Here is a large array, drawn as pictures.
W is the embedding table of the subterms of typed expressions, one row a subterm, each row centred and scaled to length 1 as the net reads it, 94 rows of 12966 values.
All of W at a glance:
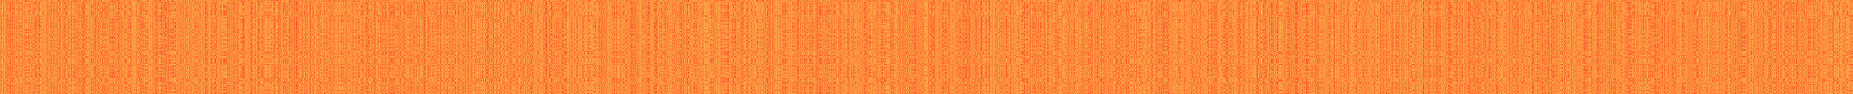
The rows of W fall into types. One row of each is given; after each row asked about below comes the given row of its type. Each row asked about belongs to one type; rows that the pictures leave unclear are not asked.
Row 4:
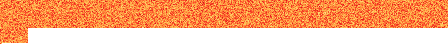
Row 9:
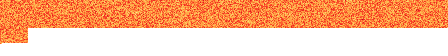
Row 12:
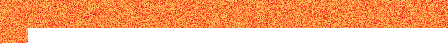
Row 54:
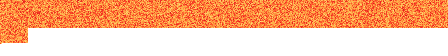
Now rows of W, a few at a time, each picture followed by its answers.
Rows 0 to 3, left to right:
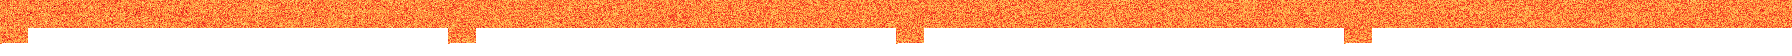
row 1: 4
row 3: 9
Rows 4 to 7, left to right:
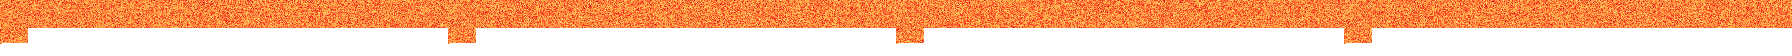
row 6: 12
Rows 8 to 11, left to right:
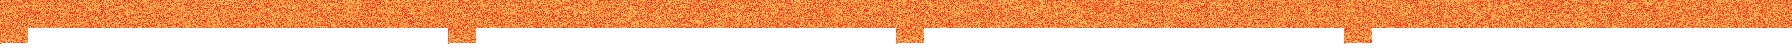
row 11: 12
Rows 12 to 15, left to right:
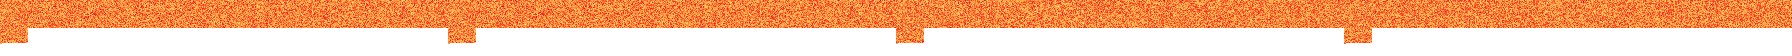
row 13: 12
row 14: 12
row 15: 54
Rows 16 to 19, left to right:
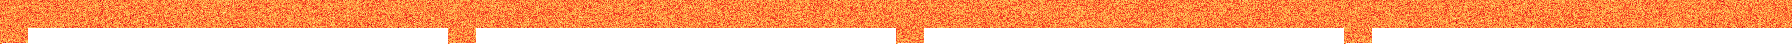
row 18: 9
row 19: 4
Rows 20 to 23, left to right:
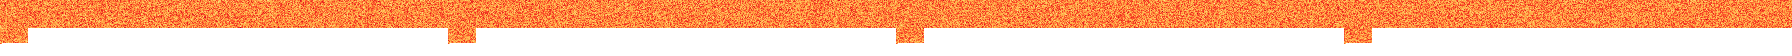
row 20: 54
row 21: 54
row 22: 4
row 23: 9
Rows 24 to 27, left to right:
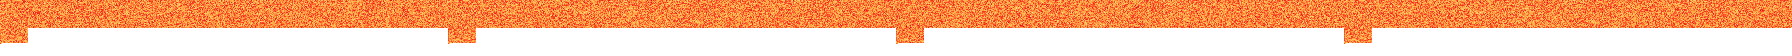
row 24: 54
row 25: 9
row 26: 9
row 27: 9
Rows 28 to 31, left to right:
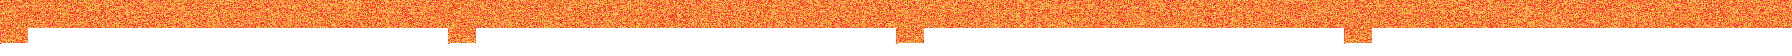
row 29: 4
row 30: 4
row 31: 9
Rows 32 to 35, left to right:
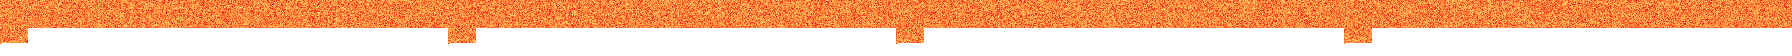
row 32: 4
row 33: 54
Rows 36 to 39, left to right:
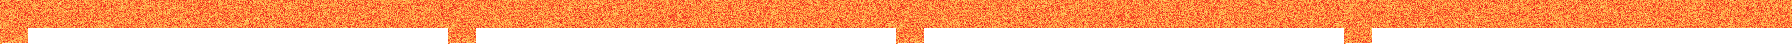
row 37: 4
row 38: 4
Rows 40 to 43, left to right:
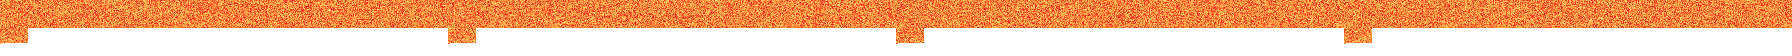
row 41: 54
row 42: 4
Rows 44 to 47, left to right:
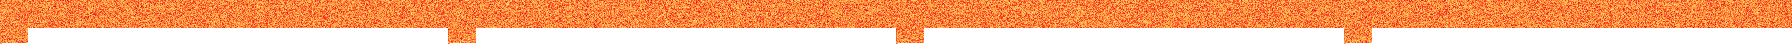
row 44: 12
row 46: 9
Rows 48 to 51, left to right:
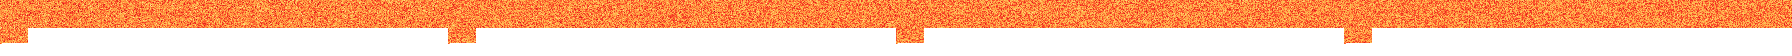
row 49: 4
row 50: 9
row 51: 54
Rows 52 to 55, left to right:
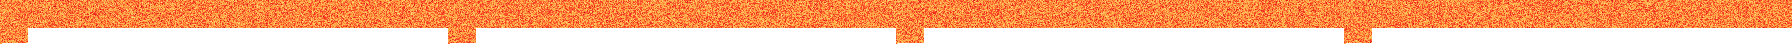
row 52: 12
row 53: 54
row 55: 12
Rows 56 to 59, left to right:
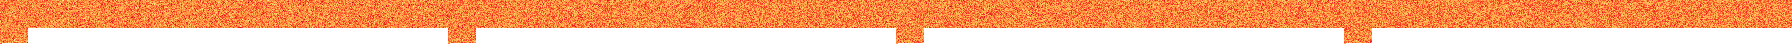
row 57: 9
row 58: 12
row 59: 12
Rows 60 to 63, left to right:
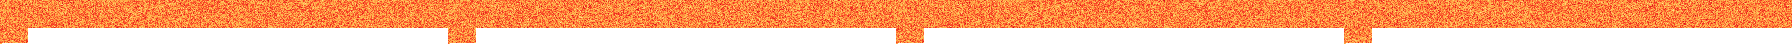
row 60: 12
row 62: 12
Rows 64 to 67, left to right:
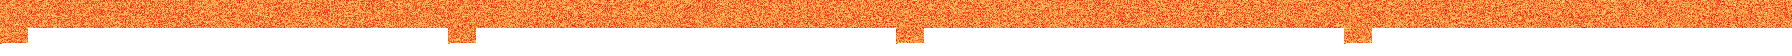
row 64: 54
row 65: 9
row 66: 4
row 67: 54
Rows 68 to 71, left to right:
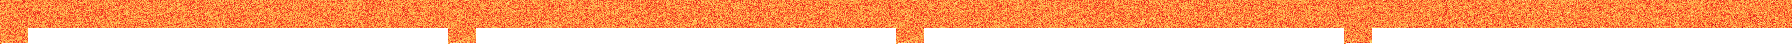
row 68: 54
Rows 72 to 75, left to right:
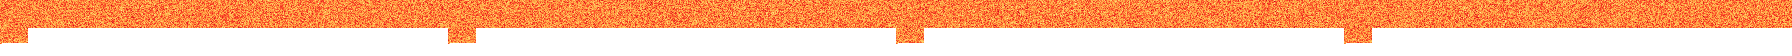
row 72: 4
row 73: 4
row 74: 54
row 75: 9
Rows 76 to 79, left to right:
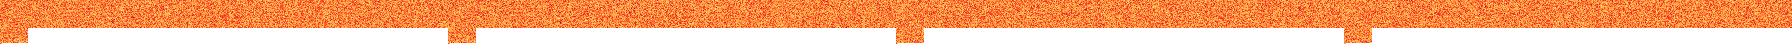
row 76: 4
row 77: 4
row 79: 12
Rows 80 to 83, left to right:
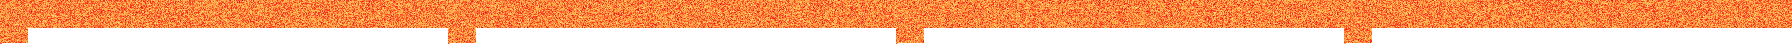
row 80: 54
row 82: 4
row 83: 12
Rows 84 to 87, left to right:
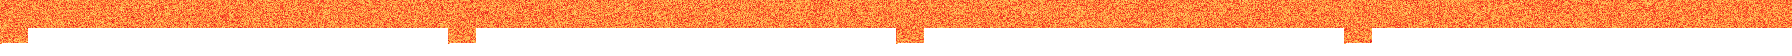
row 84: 4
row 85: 54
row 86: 9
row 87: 12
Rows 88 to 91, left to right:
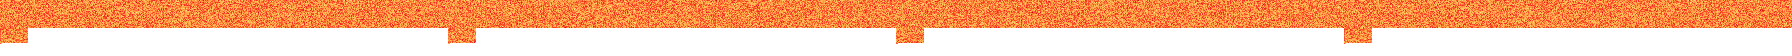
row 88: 9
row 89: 12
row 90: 54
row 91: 9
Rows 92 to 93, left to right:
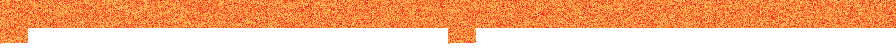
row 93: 12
